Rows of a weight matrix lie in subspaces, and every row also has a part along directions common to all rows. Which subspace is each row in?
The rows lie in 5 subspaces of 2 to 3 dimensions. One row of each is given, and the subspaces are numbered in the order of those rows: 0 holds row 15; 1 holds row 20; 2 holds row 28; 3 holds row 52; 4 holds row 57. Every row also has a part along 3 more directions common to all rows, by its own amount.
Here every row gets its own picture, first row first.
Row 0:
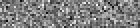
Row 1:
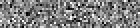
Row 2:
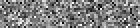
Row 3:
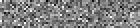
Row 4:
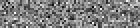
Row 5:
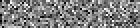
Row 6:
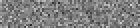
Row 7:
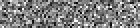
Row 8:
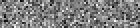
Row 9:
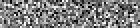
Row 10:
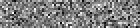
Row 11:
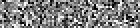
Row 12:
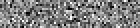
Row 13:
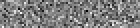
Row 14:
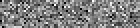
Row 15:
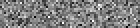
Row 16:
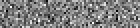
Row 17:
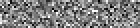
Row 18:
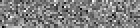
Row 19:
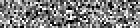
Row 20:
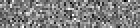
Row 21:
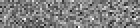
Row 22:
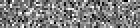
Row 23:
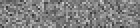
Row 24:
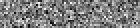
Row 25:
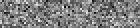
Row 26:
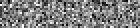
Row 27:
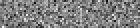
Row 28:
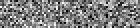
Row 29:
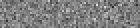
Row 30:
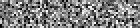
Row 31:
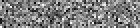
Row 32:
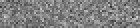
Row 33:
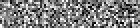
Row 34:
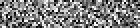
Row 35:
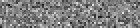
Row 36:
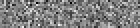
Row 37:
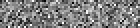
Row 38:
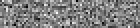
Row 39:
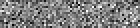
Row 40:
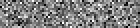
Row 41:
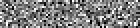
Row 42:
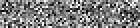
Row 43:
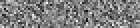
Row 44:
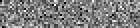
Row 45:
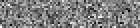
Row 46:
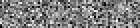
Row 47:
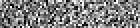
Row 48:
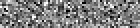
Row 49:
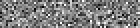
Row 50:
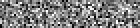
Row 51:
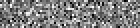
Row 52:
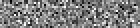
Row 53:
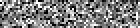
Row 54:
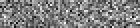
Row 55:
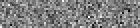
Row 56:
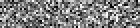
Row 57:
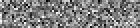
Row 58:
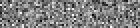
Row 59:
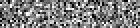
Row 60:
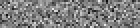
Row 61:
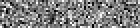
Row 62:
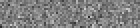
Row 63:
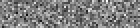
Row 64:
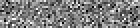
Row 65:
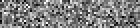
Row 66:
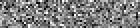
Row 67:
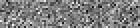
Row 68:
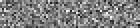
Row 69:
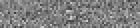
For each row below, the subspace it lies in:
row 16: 3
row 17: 4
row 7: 2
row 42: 0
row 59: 1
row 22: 1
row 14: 4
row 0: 2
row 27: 4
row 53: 1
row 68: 2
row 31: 3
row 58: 1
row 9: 3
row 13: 2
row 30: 3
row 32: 2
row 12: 1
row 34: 4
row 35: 3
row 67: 0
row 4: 0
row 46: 3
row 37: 0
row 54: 2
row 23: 2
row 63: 4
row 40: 0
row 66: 1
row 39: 0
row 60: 4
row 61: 3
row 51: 1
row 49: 0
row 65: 4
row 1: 1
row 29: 2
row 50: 3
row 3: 4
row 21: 2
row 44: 4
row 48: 2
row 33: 3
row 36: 1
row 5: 4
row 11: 2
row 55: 3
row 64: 0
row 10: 0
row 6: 0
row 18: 4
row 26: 1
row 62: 3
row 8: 2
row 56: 2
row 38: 3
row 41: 0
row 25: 4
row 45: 3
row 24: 1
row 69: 1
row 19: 1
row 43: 2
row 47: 3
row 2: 0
